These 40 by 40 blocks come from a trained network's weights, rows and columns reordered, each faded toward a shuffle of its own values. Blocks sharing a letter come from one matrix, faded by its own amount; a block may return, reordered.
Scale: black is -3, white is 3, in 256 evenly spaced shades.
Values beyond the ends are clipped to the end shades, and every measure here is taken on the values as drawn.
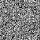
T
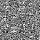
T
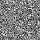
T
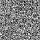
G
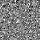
T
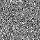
T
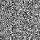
G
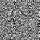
G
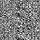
G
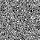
T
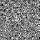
T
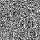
G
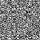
G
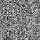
G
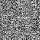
G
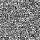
T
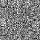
G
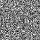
T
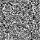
G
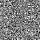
T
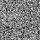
T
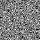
T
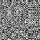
G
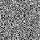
G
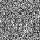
G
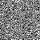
T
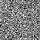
G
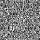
G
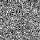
T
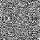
G
